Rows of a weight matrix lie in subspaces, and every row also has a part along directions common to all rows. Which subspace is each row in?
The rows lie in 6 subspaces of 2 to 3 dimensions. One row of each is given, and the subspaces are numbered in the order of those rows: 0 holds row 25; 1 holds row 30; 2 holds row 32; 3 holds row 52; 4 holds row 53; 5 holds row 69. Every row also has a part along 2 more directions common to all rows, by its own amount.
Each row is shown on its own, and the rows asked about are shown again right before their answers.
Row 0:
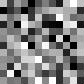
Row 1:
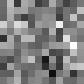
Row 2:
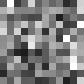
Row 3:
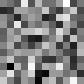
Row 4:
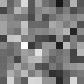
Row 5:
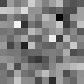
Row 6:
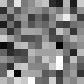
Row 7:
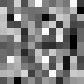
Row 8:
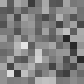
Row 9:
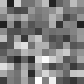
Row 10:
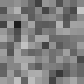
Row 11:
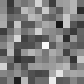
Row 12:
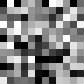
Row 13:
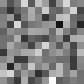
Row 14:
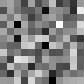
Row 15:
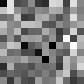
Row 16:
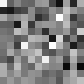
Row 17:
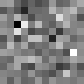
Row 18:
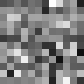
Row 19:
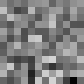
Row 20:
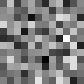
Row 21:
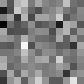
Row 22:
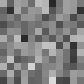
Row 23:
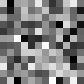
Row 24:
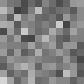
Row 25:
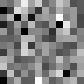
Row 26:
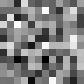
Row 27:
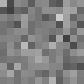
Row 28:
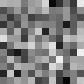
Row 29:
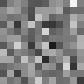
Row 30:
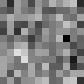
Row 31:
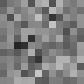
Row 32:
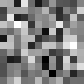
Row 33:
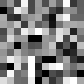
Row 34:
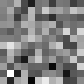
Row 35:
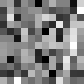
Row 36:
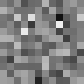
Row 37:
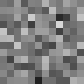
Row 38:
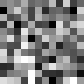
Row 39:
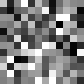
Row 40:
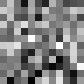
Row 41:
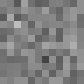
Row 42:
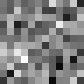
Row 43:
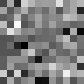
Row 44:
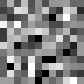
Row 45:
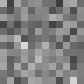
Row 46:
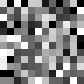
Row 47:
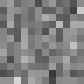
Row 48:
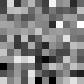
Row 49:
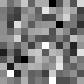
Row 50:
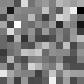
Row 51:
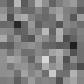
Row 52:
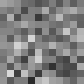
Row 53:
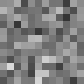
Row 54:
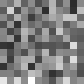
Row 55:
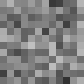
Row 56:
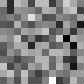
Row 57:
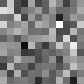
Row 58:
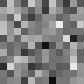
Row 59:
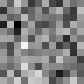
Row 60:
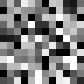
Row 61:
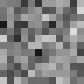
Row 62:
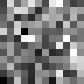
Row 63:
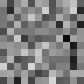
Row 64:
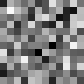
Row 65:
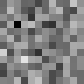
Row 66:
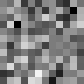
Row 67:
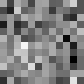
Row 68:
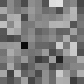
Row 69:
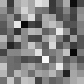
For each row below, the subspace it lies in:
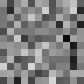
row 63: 1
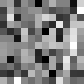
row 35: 2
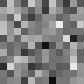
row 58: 2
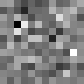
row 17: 5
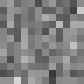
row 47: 2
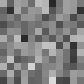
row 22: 1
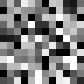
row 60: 0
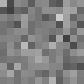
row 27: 5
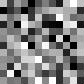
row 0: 5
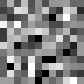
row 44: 4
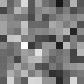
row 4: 2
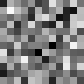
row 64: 5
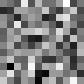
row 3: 4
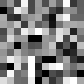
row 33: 4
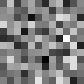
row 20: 0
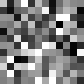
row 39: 0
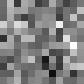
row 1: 2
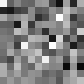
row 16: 5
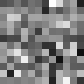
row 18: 1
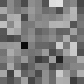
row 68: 1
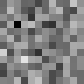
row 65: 5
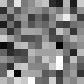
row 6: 1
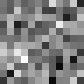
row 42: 1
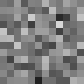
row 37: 0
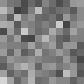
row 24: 0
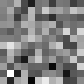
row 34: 3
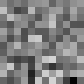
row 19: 4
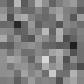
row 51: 2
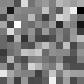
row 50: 3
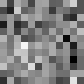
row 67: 1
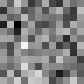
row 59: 3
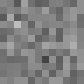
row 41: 2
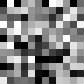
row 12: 4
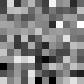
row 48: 4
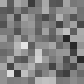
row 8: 3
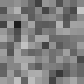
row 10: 3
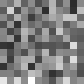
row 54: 1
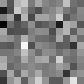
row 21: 0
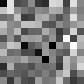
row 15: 5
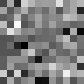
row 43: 3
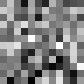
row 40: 3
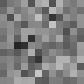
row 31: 3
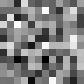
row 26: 2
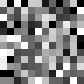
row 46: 3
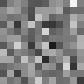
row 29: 5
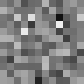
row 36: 0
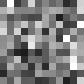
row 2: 1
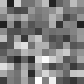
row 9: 4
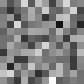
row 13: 4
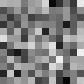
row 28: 1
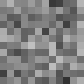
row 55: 1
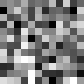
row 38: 4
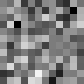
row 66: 4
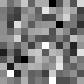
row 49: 1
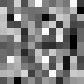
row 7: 2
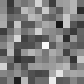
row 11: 3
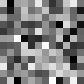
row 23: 3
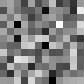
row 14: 5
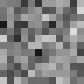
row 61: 2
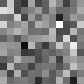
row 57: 0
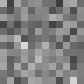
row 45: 3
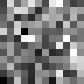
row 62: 0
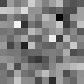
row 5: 5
